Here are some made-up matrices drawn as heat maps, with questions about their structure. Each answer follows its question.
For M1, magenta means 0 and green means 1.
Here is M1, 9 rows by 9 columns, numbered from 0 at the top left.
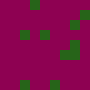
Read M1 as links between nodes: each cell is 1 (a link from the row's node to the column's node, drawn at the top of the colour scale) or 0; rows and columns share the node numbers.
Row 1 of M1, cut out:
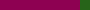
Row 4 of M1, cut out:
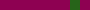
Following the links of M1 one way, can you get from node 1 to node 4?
no
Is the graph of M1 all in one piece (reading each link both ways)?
yes
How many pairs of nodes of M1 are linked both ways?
0
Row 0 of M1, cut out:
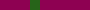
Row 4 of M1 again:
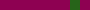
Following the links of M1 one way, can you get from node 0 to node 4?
yes
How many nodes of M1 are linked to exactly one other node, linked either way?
3
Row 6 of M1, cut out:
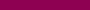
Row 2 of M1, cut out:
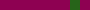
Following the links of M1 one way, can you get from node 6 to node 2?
no
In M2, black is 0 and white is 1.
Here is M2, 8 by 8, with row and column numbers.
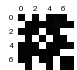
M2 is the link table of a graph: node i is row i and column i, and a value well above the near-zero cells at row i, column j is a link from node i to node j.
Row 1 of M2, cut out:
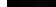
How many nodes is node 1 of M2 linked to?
1
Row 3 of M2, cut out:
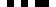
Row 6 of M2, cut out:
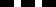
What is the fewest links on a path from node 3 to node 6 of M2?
2
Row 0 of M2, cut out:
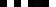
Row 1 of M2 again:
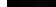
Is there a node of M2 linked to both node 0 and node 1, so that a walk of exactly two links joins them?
no
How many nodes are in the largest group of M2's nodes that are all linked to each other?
3
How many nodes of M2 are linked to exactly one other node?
2
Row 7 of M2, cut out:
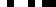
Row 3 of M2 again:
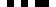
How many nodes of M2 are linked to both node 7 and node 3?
2
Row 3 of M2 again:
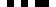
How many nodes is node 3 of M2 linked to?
4
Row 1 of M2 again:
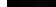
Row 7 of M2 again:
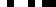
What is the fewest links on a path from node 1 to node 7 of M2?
2
